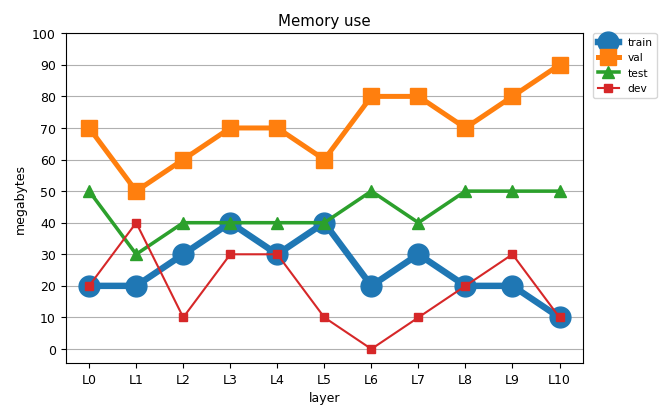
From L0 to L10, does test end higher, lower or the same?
the same
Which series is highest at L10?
val
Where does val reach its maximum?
L10
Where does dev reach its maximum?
L1
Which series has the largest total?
val
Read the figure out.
Title: Memory use
x-axis: layer, ticks L0 L1 L2 L3 L4 L5 L6 L7 L8 L9 L10
y-axis: megabytes, ticks 0 10 20 30 40 50 60 70 80 90 100
Legend: train, val, test, dev
Values:
train: 20 20 30 40 30 40 20 30 20 20 10
val: 70 50 60 70 70 60 80 80 70 80 90
test: 50 30 40 40 40 40 50 40 50 50 50
dev: 20 40 10 30 30 10 0 10 20 30 10
